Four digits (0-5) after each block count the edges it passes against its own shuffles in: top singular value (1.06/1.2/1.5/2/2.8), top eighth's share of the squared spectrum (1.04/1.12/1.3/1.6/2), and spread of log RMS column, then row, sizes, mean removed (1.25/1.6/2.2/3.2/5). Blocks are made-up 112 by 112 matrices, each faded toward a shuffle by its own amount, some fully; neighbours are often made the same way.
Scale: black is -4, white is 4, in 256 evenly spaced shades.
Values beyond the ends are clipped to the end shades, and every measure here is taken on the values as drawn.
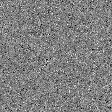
2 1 1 0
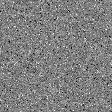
1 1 0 0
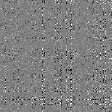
3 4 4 3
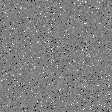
0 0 0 0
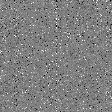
2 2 2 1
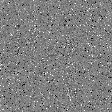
1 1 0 1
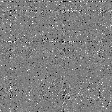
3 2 2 2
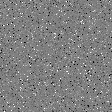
0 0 0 0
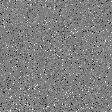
1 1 1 1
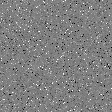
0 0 0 0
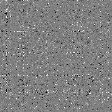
2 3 2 2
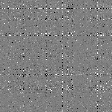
3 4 3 3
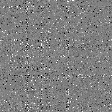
2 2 2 2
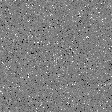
0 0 0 0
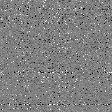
2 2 2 2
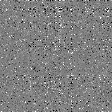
2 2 2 2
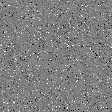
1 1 0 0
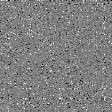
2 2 1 2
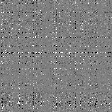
3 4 3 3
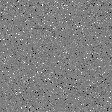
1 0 0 0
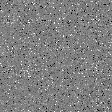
1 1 1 1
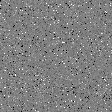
1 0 0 0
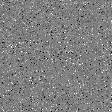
1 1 1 1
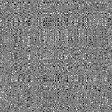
5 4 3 3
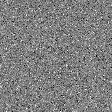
1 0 0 0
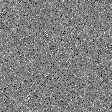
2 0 0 0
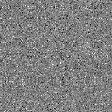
4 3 2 2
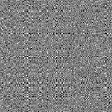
5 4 3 3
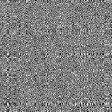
5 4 3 3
